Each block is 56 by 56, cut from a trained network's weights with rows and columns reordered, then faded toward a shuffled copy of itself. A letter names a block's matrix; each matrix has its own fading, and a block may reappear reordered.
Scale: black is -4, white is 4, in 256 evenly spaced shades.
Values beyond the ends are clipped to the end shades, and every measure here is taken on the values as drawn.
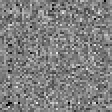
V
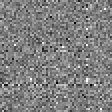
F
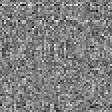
F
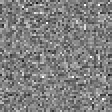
V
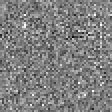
V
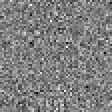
F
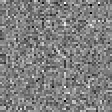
F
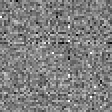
F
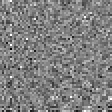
F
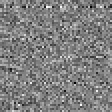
F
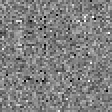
V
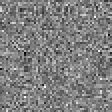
F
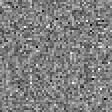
V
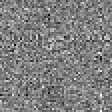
F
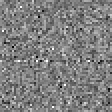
V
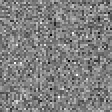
V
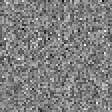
V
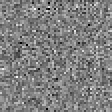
V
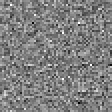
F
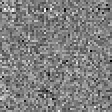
V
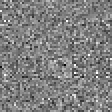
V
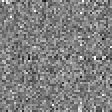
V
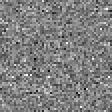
V
